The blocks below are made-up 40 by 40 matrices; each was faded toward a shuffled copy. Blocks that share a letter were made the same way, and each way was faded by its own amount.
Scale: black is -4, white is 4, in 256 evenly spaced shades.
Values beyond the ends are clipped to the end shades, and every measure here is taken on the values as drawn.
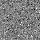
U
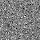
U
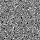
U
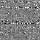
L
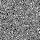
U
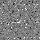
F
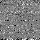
L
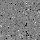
F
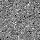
U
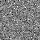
U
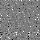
F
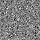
U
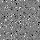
F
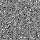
U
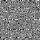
L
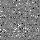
F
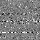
L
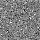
U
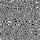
L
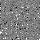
F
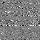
L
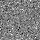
U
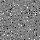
F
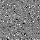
F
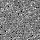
U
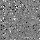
F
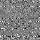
L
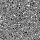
U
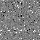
F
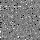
F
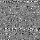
L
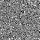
U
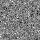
U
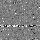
L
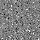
F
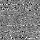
L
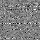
L
